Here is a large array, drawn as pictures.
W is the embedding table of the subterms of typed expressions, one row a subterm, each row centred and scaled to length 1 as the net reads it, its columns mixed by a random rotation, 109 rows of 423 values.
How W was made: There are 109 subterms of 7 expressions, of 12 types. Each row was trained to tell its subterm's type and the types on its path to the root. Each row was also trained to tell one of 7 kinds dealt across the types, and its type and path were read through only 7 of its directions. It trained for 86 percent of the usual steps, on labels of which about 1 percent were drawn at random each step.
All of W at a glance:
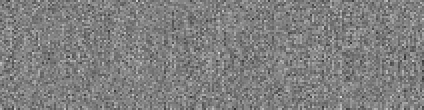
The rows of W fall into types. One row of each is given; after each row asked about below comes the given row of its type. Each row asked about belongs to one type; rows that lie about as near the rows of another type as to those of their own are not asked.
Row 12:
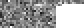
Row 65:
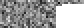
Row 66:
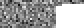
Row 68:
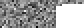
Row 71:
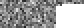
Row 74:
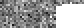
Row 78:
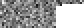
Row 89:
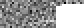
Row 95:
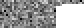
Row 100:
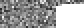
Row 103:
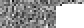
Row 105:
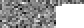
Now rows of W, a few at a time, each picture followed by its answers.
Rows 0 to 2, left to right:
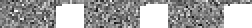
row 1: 71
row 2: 103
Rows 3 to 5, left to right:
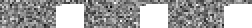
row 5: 100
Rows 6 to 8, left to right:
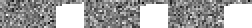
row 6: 78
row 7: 65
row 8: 74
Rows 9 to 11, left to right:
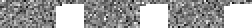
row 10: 105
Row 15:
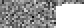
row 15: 12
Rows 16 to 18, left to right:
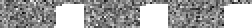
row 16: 71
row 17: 105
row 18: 89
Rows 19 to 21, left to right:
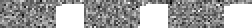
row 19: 89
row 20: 12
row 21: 12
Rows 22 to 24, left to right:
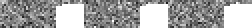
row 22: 78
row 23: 12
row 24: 71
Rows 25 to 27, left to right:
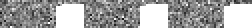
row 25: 12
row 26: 95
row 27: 100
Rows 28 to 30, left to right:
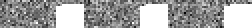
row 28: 100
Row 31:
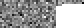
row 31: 12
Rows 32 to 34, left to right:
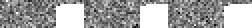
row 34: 100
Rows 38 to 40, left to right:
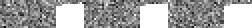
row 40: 78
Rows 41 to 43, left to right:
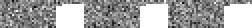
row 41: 65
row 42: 89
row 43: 66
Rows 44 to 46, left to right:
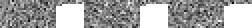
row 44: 68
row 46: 89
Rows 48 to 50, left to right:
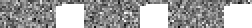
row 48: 100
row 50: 78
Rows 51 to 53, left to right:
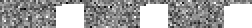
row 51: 105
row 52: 74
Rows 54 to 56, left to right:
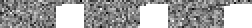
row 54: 74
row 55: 71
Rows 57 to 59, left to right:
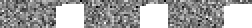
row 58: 74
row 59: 95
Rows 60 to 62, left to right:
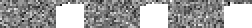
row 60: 68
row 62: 105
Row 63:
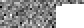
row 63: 68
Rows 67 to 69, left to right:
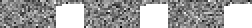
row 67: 105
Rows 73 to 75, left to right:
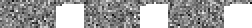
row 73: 71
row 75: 12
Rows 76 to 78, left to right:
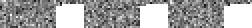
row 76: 105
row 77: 105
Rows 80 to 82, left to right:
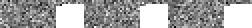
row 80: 68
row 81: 100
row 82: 65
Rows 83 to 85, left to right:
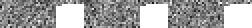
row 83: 68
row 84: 65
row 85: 78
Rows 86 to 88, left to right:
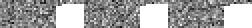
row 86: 103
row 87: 100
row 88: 105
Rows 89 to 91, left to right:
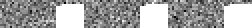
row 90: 71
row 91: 100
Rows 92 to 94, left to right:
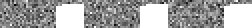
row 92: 78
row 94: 78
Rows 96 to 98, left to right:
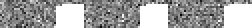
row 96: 71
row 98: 12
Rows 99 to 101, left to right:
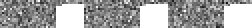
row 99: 103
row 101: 65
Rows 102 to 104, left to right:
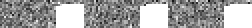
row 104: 103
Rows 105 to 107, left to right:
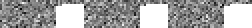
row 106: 68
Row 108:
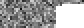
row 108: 71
